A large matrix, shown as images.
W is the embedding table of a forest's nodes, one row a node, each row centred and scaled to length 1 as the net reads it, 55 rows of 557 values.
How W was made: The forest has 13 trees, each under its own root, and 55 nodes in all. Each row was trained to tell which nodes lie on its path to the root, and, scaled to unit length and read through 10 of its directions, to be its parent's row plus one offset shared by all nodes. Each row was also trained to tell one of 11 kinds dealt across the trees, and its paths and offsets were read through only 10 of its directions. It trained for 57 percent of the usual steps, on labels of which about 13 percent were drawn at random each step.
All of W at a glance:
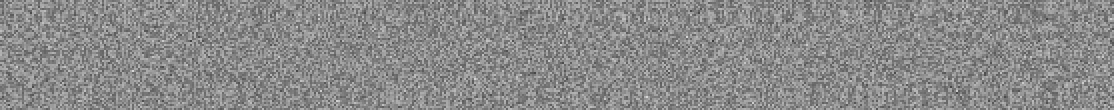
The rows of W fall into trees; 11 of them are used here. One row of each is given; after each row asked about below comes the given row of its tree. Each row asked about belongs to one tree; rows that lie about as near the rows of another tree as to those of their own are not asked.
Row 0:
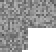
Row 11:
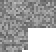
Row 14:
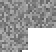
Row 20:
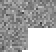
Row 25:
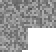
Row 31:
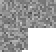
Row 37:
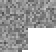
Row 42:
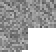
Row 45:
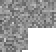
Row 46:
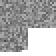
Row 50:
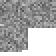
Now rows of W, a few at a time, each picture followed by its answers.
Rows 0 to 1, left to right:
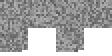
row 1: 37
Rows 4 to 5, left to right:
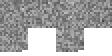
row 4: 25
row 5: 11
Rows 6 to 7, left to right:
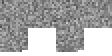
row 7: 0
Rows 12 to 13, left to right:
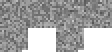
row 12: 50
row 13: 25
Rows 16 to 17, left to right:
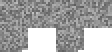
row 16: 42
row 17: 0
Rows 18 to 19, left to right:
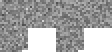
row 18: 42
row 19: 11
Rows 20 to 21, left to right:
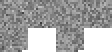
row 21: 37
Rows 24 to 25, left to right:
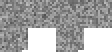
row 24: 46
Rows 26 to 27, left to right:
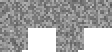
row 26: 14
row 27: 25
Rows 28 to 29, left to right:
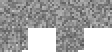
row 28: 37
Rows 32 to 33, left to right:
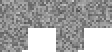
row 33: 50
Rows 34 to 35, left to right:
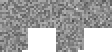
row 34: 25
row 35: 20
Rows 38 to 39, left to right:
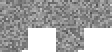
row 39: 37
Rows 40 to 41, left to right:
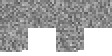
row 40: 14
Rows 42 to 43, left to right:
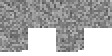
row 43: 46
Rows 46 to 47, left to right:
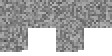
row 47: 50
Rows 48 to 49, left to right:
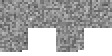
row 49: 46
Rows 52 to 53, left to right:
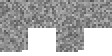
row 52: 14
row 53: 45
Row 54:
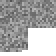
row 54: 50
